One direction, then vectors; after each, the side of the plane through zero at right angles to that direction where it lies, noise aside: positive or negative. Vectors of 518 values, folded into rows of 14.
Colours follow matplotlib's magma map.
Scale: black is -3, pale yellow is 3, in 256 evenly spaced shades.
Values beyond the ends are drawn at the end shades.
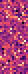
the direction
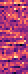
positive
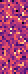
positive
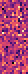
negative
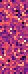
positive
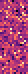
positive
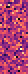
negative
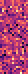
negative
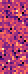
negative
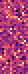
positive
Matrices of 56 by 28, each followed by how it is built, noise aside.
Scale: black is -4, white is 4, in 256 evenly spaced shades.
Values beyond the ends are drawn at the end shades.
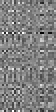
low rank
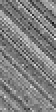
Toeplitz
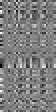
low rank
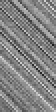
Toeplitz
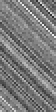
Toeplitz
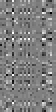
low rank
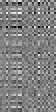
low rank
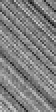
Toeplitz
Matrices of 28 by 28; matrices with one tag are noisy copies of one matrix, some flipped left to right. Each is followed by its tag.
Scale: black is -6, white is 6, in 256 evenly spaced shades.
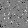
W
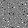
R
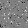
W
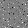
R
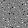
R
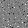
R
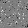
W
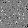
W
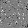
W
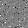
R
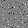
R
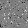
W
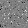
W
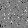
W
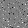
R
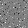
R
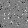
W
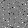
R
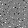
R
